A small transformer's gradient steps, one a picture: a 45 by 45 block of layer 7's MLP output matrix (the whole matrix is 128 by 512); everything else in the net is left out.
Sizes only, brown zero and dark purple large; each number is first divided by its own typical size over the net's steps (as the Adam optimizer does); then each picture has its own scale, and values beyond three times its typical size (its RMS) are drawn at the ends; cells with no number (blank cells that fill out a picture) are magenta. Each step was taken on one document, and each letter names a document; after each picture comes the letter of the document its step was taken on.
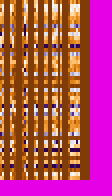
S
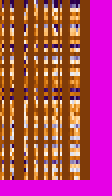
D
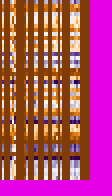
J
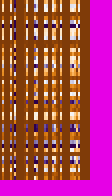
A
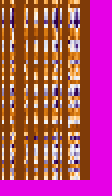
J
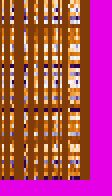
D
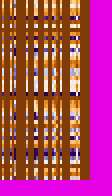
A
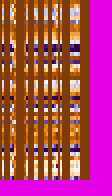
J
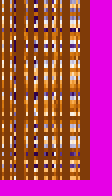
A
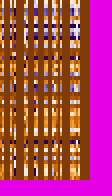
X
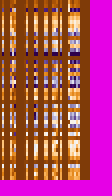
J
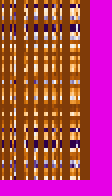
X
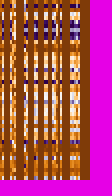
X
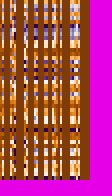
X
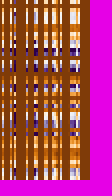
J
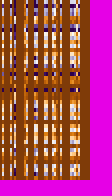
X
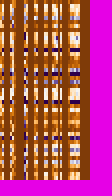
D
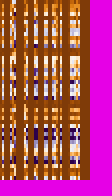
A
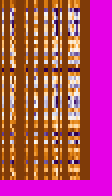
J
